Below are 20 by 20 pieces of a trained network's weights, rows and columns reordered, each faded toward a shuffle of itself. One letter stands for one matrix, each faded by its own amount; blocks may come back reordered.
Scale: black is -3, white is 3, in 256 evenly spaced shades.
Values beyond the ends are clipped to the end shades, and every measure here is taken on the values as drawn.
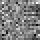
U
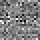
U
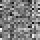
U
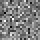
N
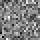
N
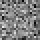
U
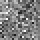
N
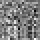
U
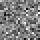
N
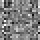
U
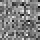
U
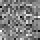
U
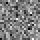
N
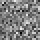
N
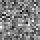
N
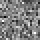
N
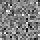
N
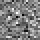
N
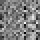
U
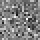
N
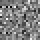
U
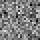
N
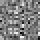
U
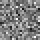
N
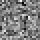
U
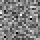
N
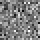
N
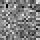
U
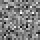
N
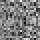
U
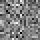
U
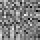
U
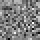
N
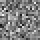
N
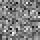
N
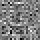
U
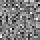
N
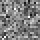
N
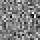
U
